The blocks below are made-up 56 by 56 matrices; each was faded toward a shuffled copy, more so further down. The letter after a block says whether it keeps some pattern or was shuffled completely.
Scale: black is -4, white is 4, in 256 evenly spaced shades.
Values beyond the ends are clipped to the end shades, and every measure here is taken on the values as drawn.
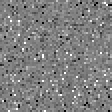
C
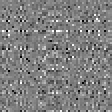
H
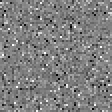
C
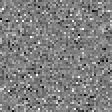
C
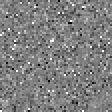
C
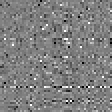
H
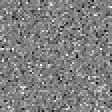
C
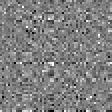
H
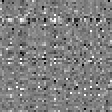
H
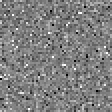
C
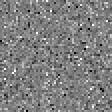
C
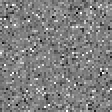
C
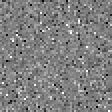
C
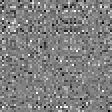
H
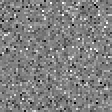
C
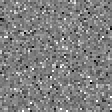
C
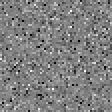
C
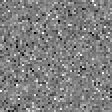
C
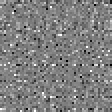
H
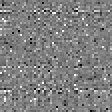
H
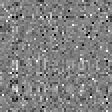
H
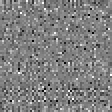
H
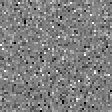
C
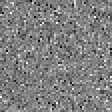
C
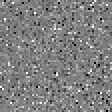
C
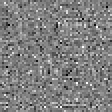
H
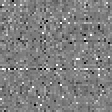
H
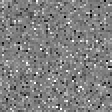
C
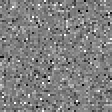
C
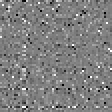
H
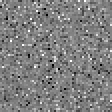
C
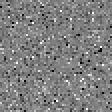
C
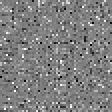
H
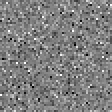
C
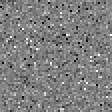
C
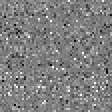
H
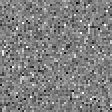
C
